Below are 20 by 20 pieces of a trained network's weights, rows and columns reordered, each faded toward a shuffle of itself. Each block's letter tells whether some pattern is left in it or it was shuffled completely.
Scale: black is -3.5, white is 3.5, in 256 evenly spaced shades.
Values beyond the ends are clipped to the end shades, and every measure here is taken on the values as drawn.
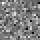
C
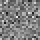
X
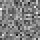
X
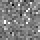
C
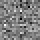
X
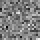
C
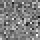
X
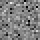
C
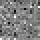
X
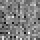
X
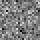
C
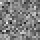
C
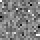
C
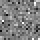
C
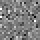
C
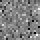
C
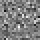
X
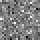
C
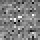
X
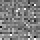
X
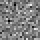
C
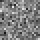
C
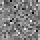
C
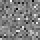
C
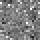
C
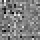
X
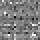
X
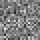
X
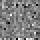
X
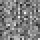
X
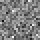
C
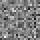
X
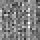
X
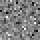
C
